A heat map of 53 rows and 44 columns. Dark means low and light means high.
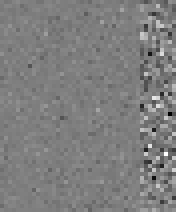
Grain: fine. Seam: vertical, 80% of the way across, the left part calmer. Average level on the scale: 50%. Mirror symmetry: none. Histogram: heavy tails on both sides. Stripes: none.
